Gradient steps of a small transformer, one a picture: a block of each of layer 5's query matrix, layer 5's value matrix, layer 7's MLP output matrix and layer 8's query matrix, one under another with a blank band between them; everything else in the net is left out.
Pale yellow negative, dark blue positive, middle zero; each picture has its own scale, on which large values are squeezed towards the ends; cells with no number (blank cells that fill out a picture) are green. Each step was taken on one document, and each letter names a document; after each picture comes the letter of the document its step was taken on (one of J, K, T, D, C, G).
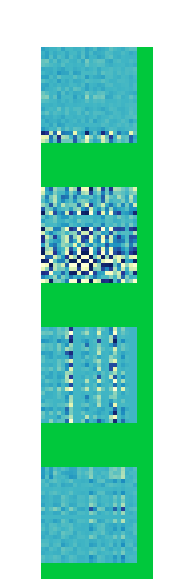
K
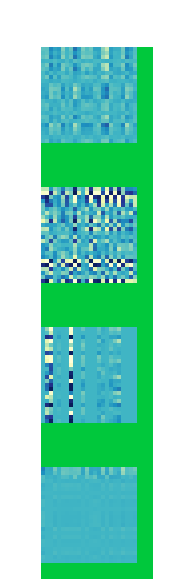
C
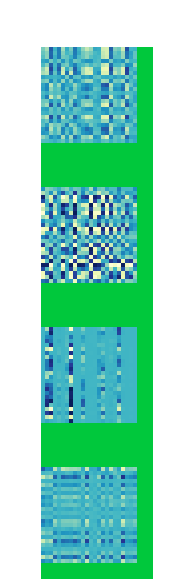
C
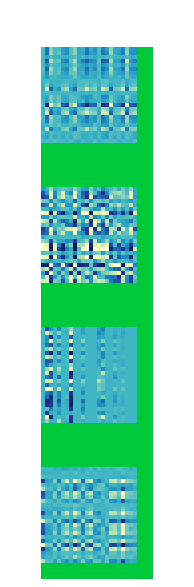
C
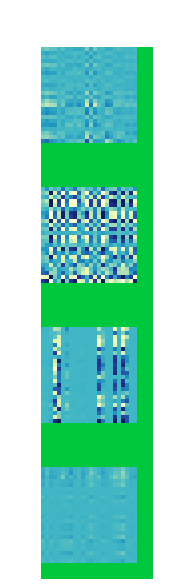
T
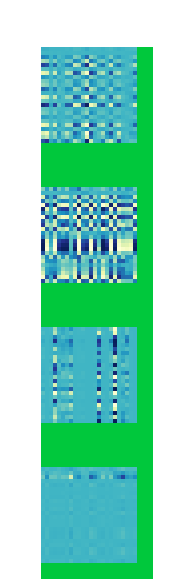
T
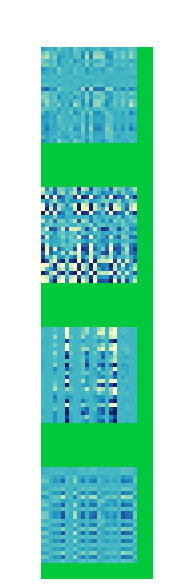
K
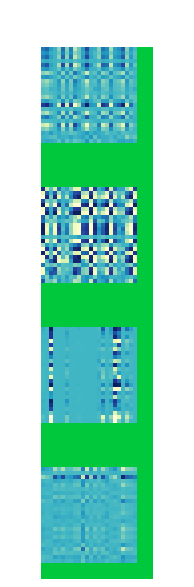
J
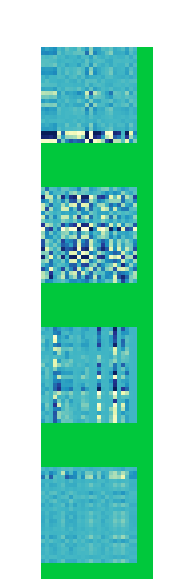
T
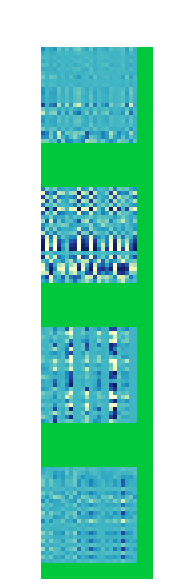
K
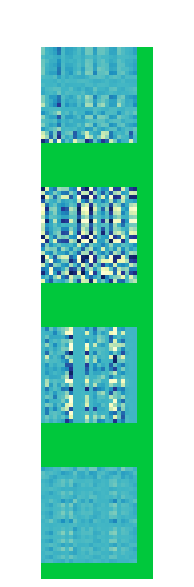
K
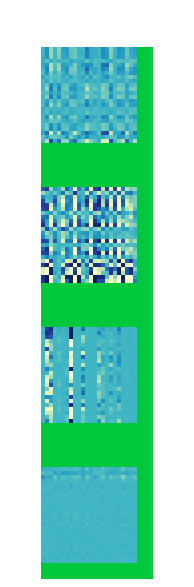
C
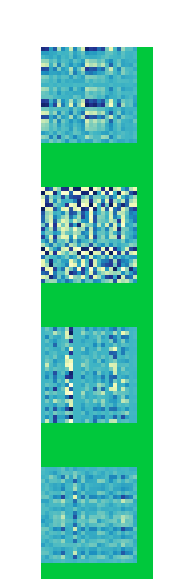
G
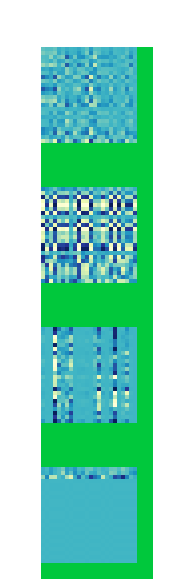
T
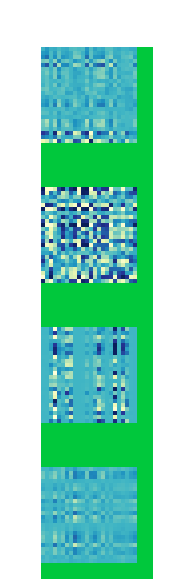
T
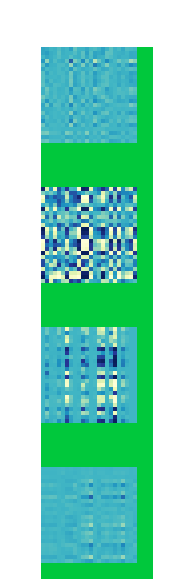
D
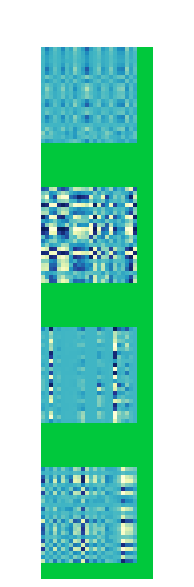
J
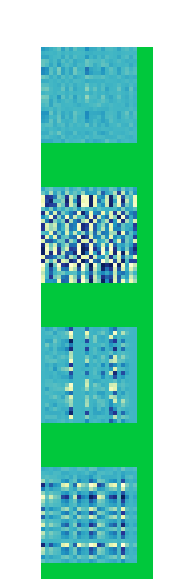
K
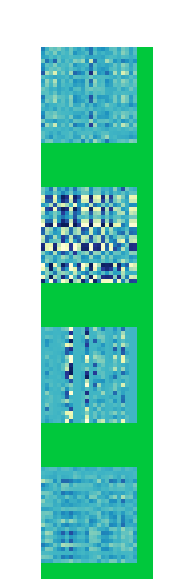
G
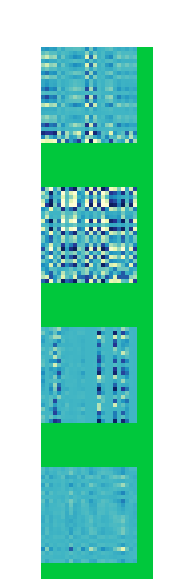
T
